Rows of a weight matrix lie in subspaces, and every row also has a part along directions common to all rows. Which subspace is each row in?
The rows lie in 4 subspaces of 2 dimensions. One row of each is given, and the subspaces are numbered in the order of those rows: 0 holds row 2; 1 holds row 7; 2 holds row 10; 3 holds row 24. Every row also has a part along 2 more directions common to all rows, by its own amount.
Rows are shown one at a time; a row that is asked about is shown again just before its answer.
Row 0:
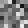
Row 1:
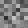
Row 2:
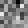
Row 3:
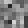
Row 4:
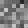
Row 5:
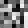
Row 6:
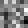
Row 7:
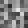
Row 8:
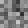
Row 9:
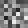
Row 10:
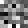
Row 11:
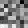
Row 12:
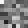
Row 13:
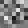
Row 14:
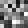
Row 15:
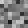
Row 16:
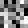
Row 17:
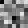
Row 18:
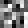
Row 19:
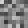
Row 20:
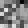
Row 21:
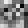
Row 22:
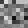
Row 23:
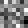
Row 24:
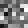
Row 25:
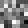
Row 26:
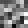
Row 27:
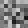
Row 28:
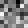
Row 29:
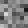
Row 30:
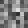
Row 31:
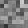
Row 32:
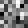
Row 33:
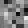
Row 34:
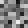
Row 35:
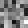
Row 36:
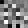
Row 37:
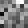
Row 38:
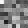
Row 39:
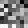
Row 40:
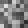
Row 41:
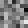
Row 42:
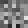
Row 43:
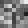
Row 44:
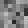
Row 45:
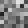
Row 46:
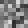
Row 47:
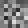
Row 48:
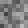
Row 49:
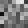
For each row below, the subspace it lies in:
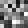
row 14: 3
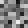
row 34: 1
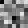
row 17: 2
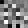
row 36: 2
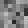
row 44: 3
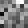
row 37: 0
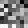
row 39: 0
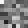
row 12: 2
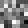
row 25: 3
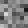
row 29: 3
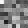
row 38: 2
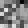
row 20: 0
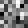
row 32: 0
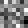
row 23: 3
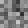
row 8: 1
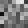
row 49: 0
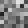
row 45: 0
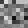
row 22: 2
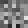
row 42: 2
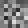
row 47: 2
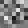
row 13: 2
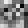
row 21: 1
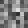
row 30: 1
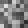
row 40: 3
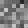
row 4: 0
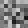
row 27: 2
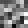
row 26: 1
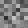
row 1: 2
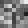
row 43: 0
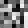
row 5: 1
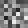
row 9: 2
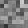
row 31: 0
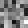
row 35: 3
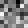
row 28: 0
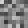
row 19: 2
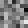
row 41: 3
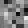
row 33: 3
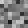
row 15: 1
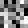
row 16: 3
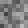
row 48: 3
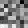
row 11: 0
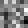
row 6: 3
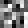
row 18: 1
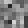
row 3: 1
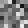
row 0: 3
